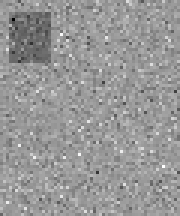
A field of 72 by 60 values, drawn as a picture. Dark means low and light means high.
Mirror symmetry: none. Ninth with the lowest average: top left. Histogram: heavy tails on both sides. Odd patch: lower, in the top left.
